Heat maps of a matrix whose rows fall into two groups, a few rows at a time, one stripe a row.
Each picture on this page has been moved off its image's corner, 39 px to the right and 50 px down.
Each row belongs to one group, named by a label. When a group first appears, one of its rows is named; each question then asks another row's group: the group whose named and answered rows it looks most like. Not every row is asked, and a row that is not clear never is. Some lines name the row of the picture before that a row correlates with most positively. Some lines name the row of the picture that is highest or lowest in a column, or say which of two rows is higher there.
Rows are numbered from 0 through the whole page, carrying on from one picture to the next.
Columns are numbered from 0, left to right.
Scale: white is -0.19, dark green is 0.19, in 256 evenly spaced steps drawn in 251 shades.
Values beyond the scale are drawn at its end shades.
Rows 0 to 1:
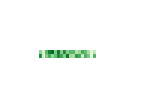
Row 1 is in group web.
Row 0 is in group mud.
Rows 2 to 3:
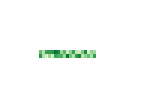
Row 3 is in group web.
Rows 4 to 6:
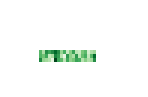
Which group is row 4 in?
mud
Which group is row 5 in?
web
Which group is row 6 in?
web
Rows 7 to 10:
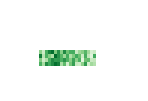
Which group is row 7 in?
mud
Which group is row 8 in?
web
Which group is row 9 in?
mud
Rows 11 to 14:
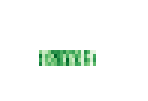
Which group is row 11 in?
mud
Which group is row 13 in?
web
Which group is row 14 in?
web
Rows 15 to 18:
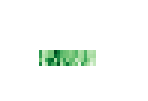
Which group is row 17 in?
mud
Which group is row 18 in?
mud
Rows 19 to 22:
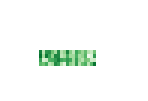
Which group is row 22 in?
web
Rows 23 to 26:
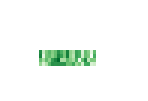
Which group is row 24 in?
web
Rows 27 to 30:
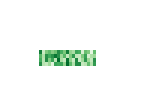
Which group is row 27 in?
web
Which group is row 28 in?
mud
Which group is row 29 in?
web
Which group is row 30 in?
web
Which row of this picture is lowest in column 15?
30
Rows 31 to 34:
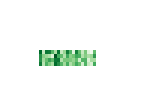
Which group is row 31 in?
web
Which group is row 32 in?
web
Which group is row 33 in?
mud
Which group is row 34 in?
web
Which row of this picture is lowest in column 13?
33
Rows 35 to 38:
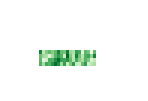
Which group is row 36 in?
web
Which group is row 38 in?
mud
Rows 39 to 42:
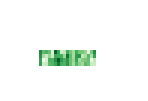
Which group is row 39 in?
web
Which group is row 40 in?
web
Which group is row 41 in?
mud
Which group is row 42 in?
mud
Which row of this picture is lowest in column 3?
40
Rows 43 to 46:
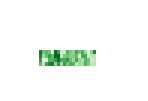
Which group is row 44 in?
mud
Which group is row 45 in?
mud
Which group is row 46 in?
mud
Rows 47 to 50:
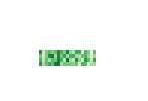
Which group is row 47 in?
web
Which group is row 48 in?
mud
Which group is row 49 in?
web
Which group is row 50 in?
mud
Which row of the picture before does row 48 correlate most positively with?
46
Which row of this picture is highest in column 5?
50
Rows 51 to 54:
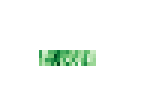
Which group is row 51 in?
mud
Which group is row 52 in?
mud
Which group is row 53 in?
mud
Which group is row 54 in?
mud
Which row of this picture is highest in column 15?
54
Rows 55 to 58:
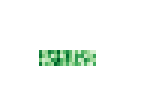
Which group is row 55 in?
mud
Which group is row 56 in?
web
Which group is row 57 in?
mud
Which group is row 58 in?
web
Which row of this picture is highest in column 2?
58
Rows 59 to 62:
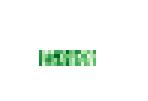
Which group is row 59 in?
web
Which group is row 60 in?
mud
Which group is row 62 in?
web
